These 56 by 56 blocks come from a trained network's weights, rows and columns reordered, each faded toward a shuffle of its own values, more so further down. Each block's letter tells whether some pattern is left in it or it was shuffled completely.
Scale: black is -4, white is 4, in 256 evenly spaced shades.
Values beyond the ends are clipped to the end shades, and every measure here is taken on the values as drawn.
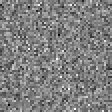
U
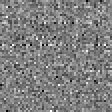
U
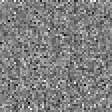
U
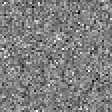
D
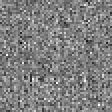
U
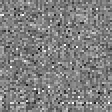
U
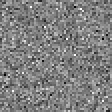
D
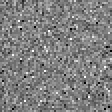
D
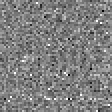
U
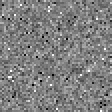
D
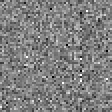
U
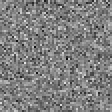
D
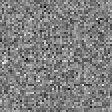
U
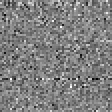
U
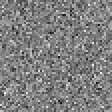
D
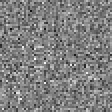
U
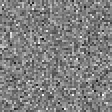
D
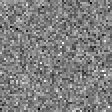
D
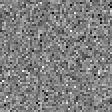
D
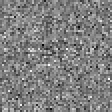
U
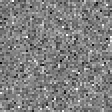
D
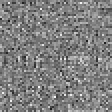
U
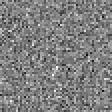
U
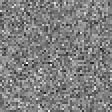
D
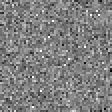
D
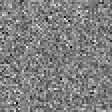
D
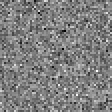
D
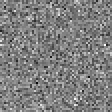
D
